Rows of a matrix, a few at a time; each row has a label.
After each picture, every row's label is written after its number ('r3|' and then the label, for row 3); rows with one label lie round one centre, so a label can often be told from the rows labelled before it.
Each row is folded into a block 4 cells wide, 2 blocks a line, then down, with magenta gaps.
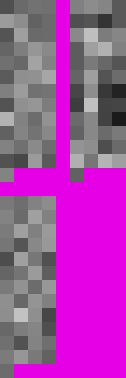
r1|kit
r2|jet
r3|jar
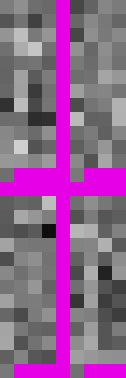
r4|jet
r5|kit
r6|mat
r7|jet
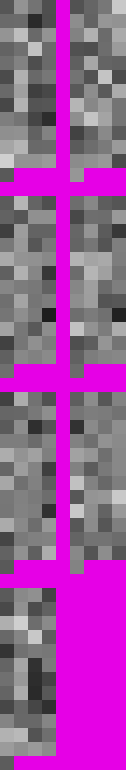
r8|jet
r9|jar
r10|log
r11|log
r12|log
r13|kit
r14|jet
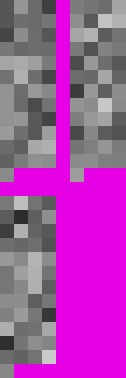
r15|log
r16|jar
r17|log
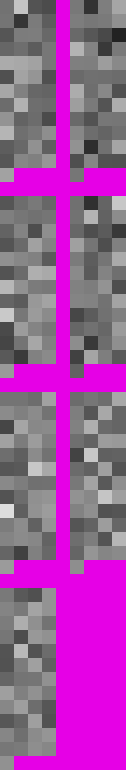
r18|log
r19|mat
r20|kit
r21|mat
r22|kit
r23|jar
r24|jar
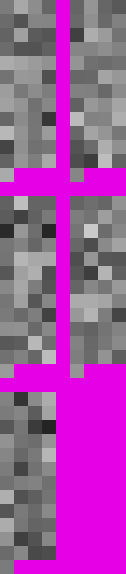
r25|log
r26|kit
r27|log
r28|jar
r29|mat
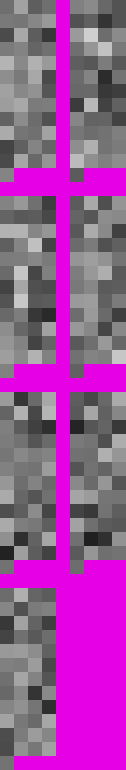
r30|log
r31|jet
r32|jet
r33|log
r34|mat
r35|mat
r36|log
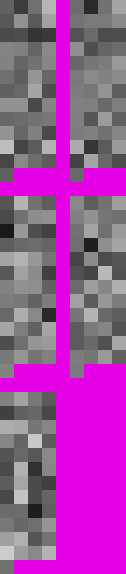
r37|mat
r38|mat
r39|log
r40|jar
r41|jet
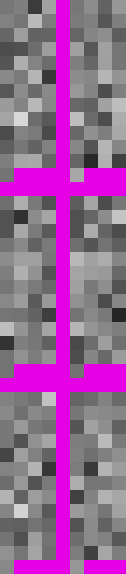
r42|jar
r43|kit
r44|log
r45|log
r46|jar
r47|kit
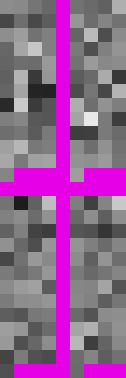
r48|jet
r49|jar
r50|mat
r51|mat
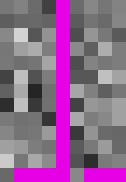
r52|jet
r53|kit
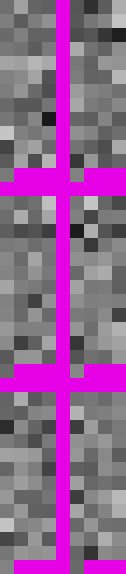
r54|log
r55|mat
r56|mat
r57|log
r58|log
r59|kit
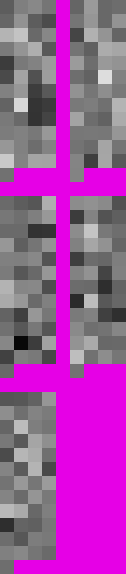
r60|jet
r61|kit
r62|mat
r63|jet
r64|jar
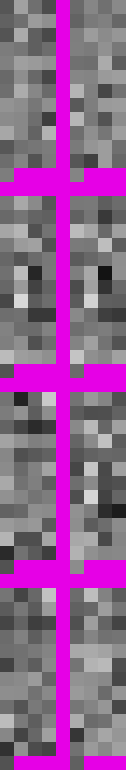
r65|log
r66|kit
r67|jet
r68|jet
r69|mat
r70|jet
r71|mat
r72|log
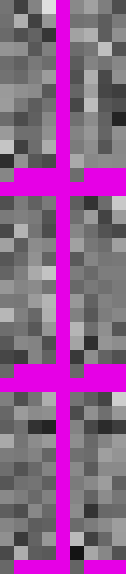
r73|mat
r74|jet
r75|kit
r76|mat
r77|mat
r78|mat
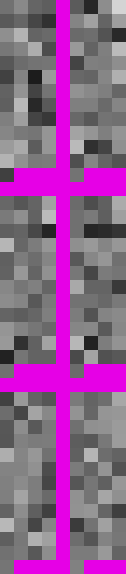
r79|jet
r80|mat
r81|mat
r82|mat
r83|log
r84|jar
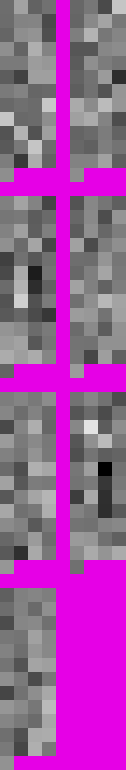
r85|kit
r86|jar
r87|jet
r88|kit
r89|kit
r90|jet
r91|kit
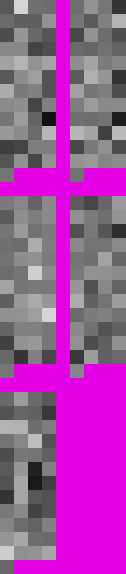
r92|log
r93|log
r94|kit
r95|mat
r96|jet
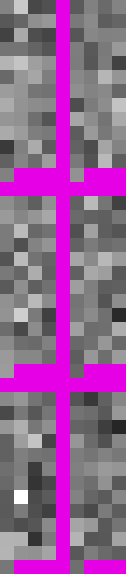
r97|log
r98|kit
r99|jar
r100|log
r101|jet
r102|mat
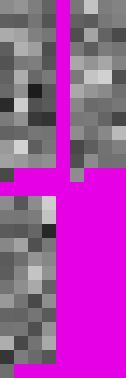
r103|jet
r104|log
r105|mat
